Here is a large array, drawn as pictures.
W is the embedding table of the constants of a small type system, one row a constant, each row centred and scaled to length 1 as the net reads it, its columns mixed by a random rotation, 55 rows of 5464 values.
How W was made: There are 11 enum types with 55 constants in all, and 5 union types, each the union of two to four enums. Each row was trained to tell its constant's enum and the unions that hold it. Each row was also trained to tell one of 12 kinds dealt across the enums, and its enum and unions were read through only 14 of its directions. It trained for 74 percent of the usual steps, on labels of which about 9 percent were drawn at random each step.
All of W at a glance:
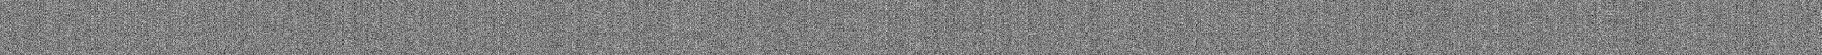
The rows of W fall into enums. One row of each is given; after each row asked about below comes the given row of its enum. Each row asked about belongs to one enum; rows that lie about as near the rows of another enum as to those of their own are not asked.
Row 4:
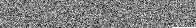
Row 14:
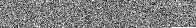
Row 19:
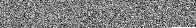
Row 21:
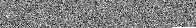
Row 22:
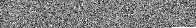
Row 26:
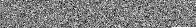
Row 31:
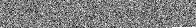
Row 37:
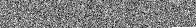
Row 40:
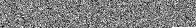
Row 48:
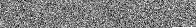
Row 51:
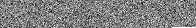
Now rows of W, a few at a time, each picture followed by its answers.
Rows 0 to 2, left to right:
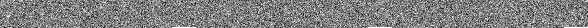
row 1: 26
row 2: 40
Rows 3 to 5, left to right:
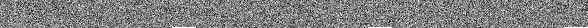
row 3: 37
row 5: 37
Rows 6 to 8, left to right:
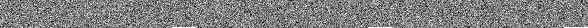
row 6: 40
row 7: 51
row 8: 37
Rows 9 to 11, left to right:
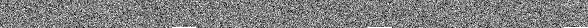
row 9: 31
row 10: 14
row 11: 4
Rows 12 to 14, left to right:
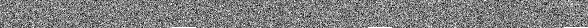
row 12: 19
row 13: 26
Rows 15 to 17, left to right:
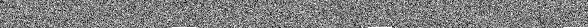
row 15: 22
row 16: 31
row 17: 4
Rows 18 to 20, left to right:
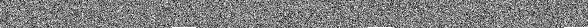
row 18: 22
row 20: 31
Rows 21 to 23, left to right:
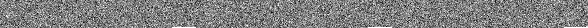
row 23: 22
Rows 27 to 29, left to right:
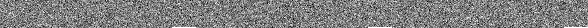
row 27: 21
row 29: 40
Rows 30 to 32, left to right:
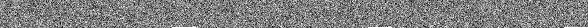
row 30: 37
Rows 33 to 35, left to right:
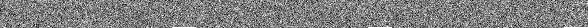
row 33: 48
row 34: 48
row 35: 26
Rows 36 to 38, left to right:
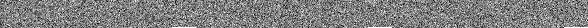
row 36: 19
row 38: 51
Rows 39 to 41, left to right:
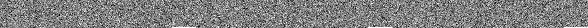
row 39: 31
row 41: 14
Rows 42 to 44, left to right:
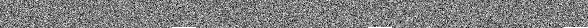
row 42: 4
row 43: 40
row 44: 40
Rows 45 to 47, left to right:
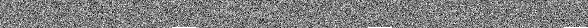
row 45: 37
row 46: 22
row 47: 4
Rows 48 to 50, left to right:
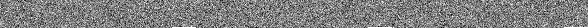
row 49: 4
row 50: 31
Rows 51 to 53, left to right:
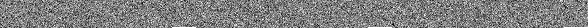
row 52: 21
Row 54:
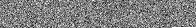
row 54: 14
